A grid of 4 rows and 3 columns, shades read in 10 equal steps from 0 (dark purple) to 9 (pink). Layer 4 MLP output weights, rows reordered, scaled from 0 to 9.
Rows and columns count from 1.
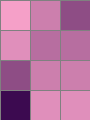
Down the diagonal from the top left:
9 6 7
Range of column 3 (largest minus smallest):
4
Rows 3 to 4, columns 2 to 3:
7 7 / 8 8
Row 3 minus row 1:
-5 0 3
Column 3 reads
4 6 7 8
